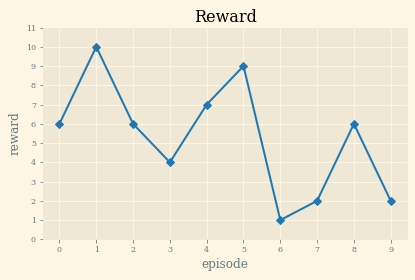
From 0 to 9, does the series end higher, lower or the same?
lower
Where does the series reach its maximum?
1
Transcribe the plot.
Title: Reward
x-axis: episode, ticks 0 1 2 3 4 5 6 7 8 9
y-axis: reward, ticks 0 1 2 3 4 5 6 7 8 9 10 11
Values:
6 10 6 4 7 9 1 2 6 2
